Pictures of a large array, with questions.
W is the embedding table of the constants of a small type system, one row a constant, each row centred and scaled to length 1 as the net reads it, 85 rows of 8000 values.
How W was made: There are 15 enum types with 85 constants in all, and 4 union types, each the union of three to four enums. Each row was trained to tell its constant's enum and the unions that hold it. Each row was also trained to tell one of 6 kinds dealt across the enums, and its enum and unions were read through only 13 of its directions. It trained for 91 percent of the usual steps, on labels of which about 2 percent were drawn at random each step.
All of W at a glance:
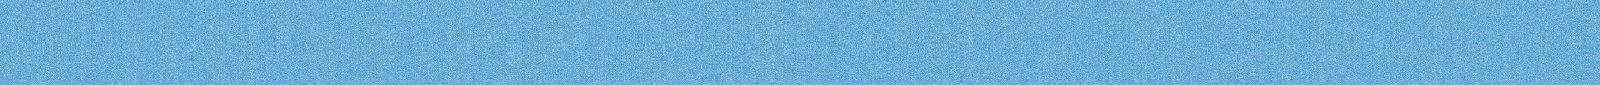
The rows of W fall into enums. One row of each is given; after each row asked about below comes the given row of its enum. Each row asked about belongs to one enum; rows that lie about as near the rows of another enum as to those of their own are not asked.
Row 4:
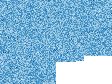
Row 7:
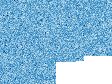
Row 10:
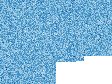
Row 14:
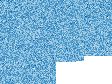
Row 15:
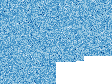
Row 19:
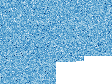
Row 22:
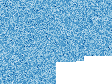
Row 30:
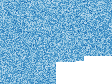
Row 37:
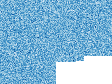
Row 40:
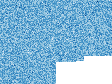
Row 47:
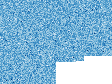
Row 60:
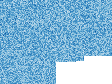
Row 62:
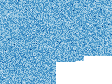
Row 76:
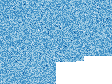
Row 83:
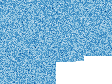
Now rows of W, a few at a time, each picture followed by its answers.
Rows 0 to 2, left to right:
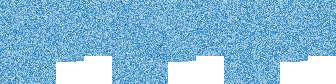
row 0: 37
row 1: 30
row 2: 30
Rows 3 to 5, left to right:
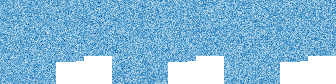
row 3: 22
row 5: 10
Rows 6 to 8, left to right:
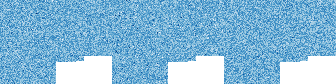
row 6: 47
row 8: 40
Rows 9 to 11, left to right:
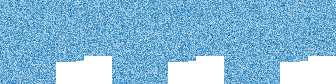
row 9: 62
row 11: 76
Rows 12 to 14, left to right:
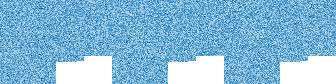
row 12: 47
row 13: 10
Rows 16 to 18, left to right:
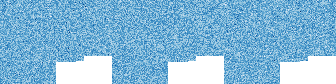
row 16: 15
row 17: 40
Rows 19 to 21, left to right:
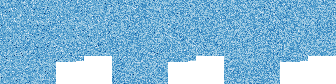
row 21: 4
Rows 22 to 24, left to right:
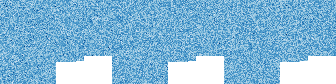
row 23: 15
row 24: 30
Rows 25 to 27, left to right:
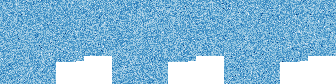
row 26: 60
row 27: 47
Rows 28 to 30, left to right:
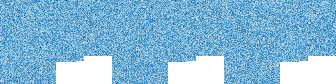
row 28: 7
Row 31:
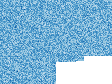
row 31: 40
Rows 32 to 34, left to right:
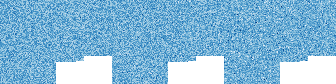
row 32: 76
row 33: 47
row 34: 37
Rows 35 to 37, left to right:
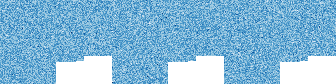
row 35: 40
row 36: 60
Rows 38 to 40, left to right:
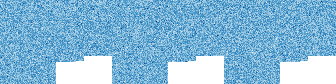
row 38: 22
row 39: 10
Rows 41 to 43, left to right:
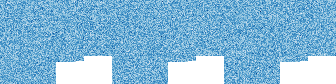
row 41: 22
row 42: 30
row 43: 37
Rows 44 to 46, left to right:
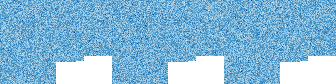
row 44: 4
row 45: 22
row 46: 4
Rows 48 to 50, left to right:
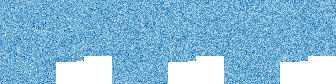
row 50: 37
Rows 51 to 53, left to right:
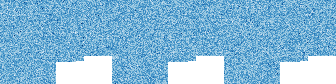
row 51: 47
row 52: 4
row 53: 10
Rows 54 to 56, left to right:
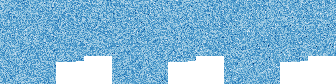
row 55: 76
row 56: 60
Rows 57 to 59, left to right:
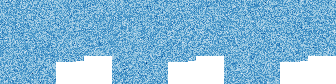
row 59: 60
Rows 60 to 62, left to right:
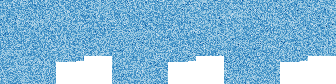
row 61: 47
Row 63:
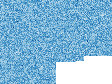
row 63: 7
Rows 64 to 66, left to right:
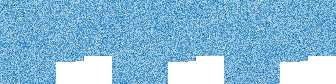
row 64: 76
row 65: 10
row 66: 30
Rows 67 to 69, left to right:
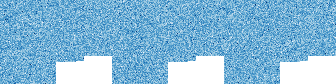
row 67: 15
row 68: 37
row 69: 19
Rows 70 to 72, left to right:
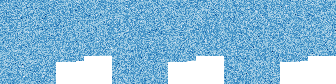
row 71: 30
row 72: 40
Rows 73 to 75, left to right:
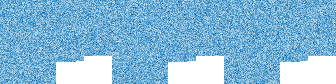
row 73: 10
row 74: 7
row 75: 4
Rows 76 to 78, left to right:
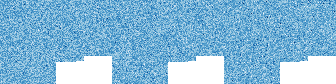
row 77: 22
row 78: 83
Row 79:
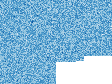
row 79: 4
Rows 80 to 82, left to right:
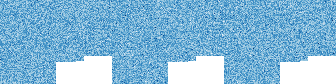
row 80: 76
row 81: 76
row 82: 40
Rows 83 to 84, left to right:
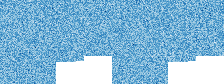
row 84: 14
